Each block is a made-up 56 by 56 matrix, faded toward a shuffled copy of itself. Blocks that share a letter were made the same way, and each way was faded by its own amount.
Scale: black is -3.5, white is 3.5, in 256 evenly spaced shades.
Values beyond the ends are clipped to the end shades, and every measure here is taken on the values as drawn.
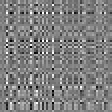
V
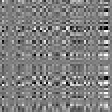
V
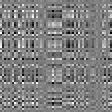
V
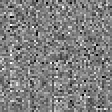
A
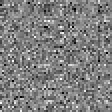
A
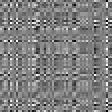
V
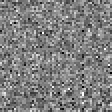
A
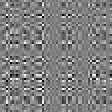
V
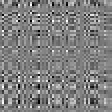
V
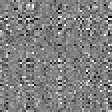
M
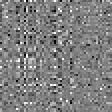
M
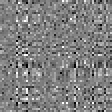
M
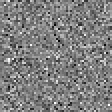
A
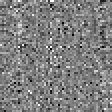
A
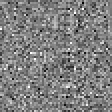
A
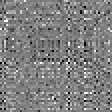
M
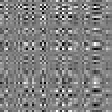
V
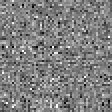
A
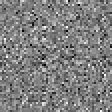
A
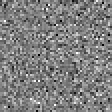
A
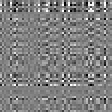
V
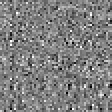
A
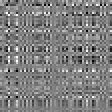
V
